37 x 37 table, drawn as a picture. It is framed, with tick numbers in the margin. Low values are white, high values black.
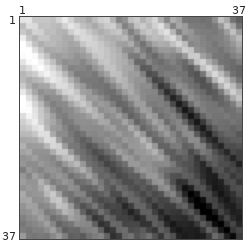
Lone odd cells: none. Histogram: bell-shaped. Ninth with the highest average: bottom right. Mirror symmetry: none. Ninth with the lowest average: top left. Slope: up to the bottom right. Odd rows or columns: none.
